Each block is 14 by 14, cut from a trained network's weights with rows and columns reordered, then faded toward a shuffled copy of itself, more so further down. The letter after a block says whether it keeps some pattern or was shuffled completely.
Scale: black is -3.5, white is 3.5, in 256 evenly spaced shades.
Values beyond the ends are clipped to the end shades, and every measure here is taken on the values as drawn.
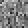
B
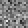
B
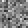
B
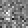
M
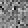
B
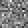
M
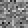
M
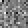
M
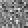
B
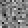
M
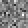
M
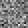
M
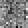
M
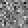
M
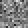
B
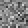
B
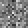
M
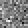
B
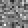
B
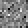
B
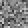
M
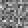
B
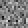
M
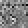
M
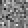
B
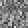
B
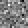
B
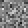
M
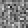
B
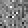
M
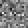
B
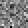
M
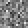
B
